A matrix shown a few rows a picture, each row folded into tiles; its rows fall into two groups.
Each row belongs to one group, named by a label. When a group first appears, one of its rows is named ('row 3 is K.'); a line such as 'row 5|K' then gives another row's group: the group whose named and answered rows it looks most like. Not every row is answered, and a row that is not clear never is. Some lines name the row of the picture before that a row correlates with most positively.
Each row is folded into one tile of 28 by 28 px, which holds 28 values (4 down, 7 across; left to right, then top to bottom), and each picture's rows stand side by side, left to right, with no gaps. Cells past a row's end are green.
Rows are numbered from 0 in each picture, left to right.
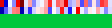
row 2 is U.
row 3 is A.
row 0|A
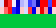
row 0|U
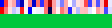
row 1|A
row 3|A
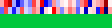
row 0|U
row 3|A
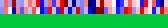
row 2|U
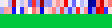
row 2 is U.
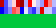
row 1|A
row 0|A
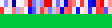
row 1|A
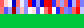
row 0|A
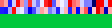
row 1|A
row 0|A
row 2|A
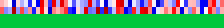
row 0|A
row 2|U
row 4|U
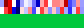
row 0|U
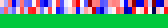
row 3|U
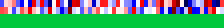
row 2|A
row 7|U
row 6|U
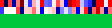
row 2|A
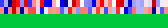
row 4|U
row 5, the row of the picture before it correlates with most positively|1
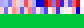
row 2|A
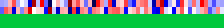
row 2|A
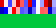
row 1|A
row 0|A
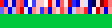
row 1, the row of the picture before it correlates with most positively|1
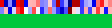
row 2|A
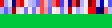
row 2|A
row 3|U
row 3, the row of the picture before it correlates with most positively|1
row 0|A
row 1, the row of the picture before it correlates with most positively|3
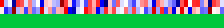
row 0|A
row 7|A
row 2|U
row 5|A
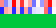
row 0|A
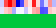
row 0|U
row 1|U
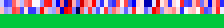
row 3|U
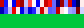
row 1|A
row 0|A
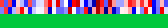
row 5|U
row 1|A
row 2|A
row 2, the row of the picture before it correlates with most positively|0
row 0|U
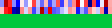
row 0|U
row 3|A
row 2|A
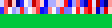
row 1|U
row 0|U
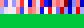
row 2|U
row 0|A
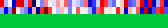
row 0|A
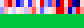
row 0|U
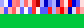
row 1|U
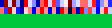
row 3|U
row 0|U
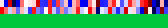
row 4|A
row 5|U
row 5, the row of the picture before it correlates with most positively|3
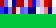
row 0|A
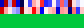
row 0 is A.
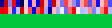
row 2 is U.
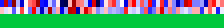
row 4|A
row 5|U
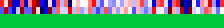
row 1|U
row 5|A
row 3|U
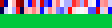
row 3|A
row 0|A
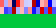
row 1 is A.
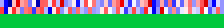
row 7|U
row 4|U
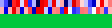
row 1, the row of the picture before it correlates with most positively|1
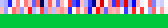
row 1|A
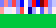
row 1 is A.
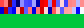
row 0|U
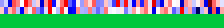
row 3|U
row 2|U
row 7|A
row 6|A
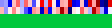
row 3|U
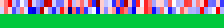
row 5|U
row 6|A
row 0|U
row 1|A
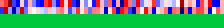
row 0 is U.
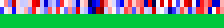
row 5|A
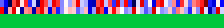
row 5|A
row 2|A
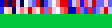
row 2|U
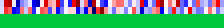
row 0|U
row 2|A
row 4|U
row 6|U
